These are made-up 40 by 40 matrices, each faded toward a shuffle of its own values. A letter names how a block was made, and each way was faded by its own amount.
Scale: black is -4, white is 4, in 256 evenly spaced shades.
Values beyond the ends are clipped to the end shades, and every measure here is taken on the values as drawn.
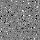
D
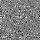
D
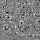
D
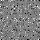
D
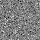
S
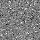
S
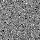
S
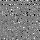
D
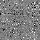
D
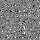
D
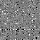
D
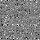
D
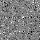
D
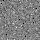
S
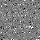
D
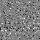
D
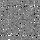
D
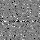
D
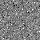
S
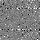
D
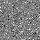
S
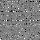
D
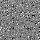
D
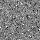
S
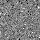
S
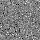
S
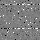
D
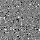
D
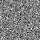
S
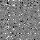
D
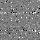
D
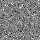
S
